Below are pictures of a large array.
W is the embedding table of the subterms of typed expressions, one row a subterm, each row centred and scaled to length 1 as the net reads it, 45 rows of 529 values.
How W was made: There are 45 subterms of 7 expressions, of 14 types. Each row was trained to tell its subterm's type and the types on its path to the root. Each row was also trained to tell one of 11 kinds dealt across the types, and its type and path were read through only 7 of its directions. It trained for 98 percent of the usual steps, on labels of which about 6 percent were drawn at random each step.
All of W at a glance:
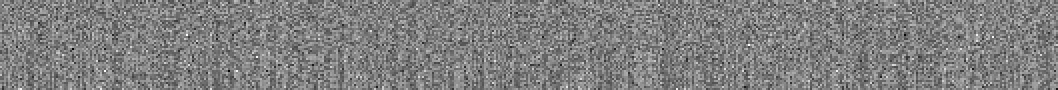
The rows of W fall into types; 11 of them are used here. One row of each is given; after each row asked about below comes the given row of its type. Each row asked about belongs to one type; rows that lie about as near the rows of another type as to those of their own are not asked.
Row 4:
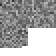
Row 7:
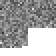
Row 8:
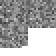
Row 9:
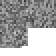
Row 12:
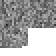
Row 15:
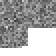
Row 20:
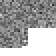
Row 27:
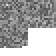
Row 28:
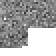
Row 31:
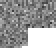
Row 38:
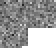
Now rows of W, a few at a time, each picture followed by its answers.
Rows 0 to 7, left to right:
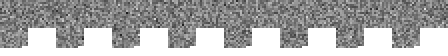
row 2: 15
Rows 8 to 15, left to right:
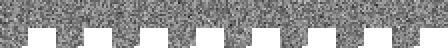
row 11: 7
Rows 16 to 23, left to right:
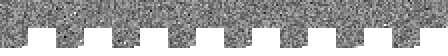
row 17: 27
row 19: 27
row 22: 15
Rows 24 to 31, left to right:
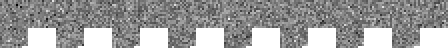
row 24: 9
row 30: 4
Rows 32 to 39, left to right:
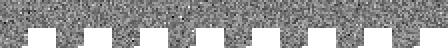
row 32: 8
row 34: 4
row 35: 12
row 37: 38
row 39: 8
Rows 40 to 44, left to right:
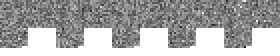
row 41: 8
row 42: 31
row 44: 12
